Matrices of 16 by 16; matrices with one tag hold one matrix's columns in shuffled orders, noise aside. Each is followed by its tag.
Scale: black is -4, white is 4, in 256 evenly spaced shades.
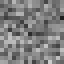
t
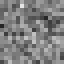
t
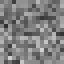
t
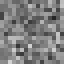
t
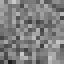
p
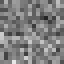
t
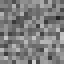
t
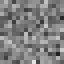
t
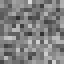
t
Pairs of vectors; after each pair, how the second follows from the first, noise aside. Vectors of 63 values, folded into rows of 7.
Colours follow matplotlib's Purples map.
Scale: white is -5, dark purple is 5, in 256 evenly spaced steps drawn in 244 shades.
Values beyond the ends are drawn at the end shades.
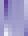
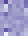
sign-scrambled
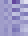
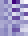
scaled up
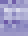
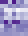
scaled up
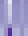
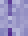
sign-scrambled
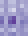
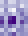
scaled up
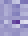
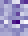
scaled up
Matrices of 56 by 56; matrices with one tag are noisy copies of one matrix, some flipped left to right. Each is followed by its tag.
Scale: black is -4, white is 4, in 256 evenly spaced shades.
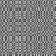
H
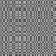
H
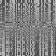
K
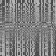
K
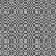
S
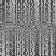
K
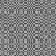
S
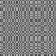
H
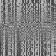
K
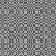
S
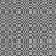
S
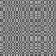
H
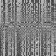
K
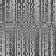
K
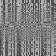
K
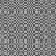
S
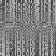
K
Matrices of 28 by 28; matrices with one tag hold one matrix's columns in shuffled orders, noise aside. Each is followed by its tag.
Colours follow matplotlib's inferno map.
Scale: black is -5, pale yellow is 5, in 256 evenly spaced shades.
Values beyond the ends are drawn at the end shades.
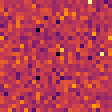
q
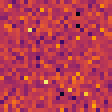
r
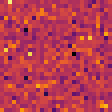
q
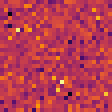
r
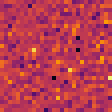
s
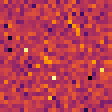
s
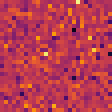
q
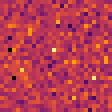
s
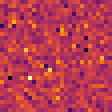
s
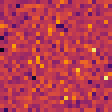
s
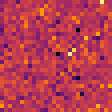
q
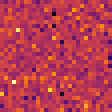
r
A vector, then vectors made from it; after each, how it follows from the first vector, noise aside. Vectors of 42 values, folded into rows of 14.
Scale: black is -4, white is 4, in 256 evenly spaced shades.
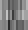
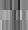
reversed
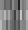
reversed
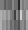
reversed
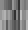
reversed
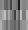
reversed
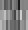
reversed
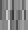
sign-scrambled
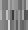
sign-scrambled
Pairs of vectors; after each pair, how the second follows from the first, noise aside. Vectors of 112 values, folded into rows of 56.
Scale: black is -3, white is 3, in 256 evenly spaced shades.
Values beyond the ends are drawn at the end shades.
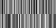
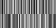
copied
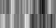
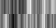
reversed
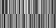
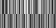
copied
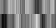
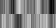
reversed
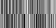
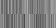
shrunk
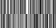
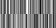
copied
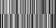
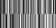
reversed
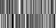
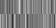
shrunk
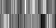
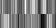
copied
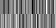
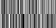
reversed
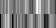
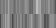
shrunk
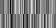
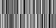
shuffled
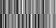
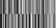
copied
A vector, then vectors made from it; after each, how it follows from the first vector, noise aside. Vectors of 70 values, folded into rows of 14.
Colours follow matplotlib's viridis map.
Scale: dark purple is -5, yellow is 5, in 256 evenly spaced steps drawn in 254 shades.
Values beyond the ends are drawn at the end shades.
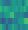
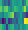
scaled up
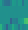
partly zeroed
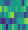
scaled up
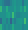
partly zeroed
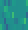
partly zeroed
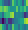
scaled up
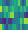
scaled up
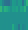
partly zeroed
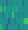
partly zeroed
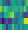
scaled up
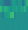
partly zeroed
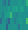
partly zeroed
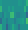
partly zeroed
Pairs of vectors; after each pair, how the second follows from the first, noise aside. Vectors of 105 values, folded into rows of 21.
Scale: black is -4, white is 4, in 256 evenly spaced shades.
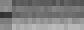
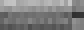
reversed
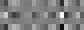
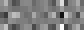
negated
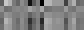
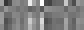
negated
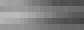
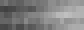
reversed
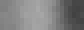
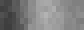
reversed
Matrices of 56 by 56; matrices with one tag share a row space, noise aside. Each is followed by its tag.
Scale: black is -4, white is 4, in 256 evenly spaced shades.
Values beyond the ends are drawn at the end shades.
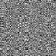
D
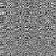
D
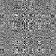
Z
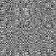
D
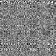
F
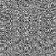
D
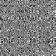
F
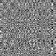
F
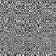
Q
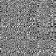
F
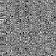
D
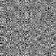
D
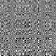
Q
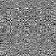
D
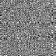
F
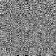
D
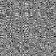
D
